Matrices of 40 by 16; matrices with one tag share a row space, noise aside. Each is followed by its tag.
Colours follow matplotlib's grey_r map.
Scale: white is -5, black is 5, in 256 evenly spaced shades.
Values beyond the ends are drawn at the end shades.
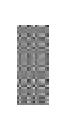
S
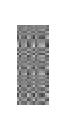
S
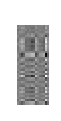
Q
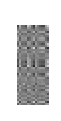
S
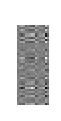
Q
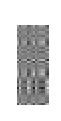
S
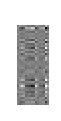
Q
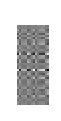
S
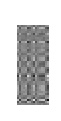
S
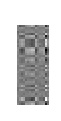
Q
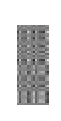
S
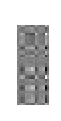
Q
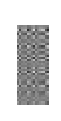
S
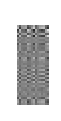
S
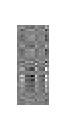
Q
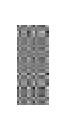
S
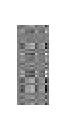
Q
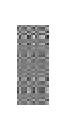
S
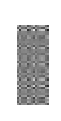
S
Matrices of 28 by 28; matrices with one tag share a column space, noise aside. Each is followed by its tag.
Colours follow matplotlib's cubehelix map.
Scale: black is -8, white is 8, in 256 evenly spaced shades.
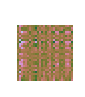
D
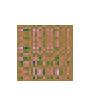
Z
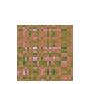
Z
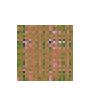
D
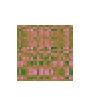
Z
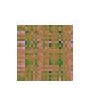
D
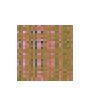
D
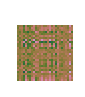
D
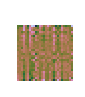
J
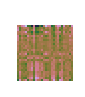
J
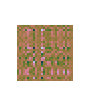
Z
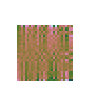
J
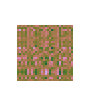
Z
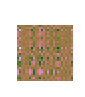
Z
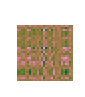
Z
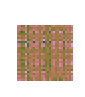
D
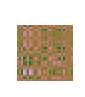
Z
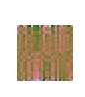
J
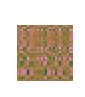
Z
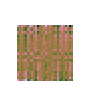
J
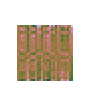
J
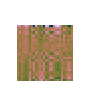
J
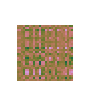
Z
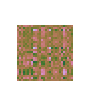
Z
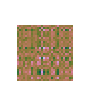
Z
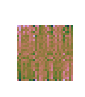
J
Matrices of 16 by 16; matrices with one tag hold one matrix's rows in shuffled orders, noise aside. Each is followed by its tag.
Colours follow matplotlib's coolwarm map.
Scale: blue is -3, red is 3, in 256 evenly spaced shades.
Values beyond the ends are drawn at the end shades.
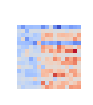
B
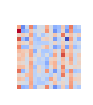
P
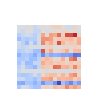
B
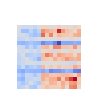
B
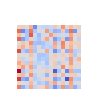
P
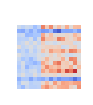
B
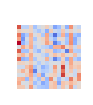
P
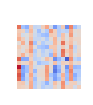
P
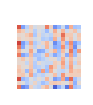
P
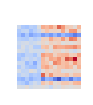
B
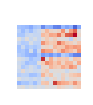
B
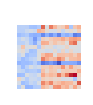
B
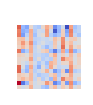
P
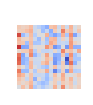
P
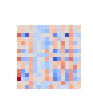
P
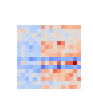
B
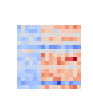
B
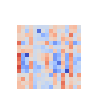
P
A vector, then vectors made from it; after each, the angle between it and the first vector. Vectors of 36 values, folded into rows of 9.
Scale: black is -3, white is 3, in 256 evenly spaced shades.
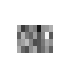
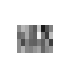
partly opposed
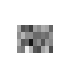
orthogonal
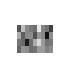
nearly opposite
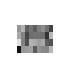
partly opposed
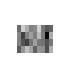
nearly opposite
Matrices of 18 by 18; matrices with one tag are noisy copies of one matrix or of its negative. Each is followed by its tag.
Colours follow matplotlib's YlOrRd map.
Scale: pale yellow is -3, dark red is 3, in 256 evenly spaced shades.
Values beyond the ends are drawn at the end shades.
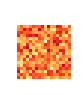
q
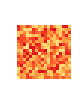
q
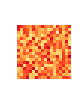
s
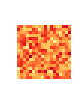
q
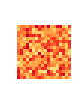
q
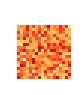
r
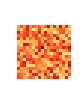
r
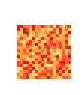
s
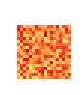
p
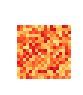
q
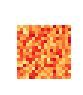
s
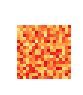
p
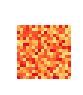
r
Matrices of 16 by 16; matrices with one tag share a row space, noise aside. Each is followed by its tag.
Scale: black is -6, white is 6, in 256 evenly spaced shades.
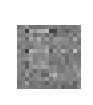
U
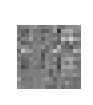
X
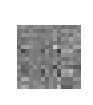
X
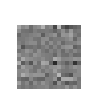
X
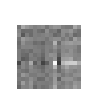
X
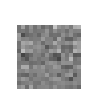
X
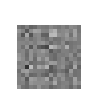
U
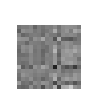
X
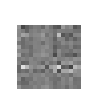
X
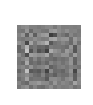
U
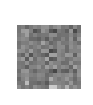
U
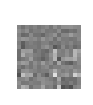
X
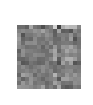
X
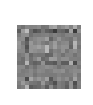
U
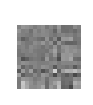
X
